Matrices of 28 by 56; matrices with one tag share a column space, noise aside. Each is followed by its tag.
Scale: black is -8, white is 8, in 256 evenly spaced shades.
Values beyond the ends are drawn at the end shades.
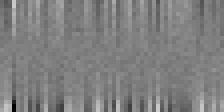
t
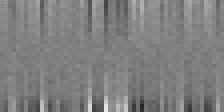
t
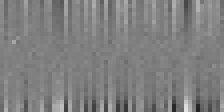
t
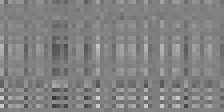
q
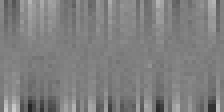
t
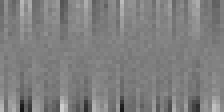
t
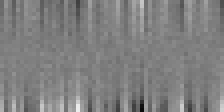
t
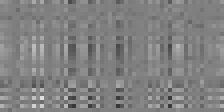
q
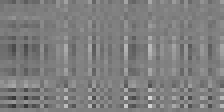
q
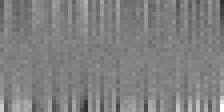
t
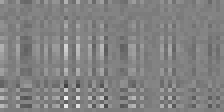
q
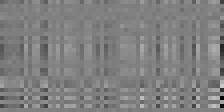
q
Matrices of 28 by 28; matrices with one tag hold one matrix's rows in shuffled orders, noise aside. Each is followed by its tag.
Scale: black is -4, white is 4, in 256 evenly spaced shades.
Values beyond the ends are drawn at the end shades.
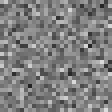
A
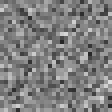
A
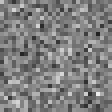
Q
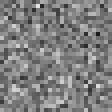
Q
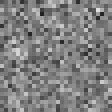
Q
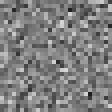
A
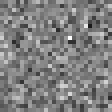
A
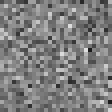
A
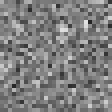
A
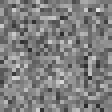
Q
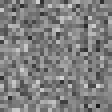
Q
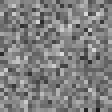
Q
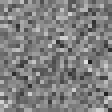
A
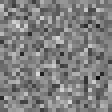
Q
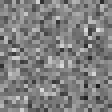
Q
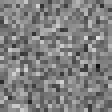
Q
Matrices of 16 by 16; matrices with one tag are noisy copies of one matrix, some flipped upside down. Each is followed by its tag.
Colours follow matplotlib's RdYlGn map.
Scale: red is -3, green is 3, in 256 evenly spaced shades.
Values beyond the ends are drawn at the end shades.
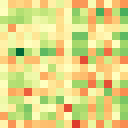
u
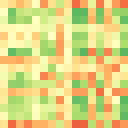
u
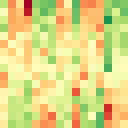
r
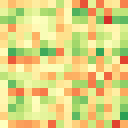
u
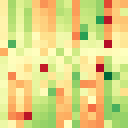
r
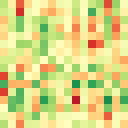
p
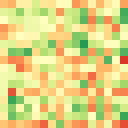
u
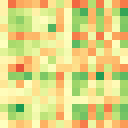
u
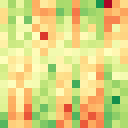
r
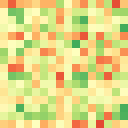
u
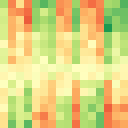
r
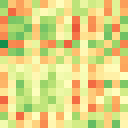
p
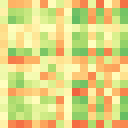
u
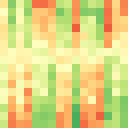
r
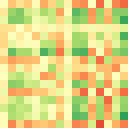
u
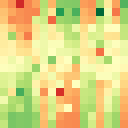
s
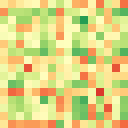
u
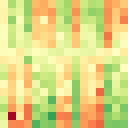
r
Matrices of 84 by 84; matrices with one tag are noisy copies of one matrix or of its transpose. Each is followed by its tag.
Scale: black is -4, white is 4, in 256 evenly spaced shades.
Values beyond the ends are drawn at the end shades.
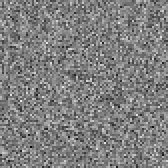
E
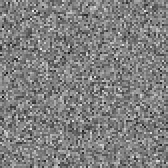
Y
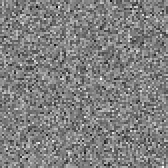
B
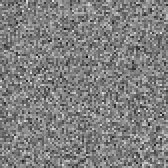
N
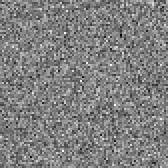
E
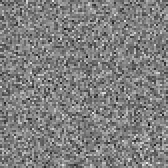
N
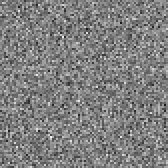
B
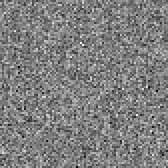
E
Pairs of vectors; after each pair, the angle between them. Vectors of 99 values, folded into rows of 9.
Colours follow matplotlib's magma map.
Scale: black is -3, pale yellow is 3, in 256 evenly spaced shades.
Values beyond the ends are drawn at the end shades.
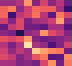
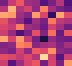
partly aligned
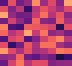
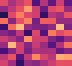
nearly opposite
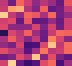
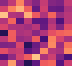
nearly parallel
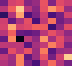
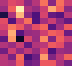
nearly parallel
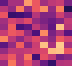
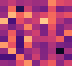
partly opposed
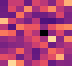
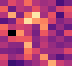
partly opposed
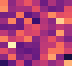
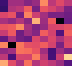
nearly opposite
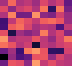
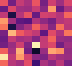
nearly opposite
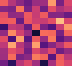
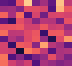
partly opposed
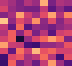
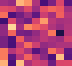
partly opposed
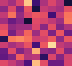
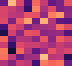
partly opposed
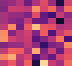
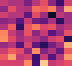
nearly parallel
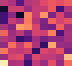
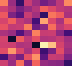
orthogonal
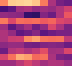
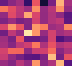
partly opposed
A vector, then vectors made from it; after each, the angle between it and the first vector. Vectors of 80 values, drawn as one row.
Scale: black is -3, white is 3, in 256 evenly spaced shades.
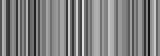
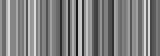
nearly opposite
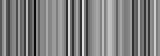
nearly parallel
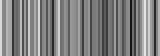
partly opposed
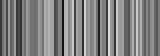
orthogonal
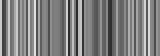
nearly opposite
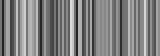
partly opposed
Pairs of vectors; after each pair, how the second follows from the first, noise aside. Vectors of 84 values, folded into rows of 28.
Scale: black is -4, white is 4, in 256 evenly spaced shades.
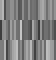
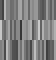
negated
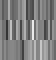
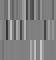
partly zeroed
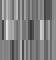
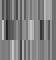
negated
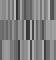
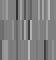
partly zeroed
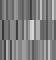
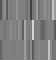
partly zeroed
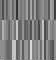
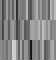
sign-scrambled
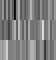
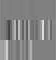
partly zeroed
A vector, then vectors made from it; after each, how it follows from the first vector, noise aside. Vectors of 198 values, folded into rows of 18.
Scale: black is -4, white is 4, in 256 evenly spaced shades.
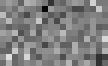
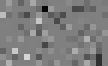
partly zeroed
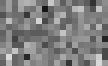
sign-scrambled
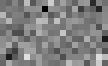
sign-scrambled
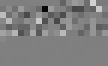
partly zeroed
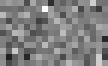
sign-scrambled
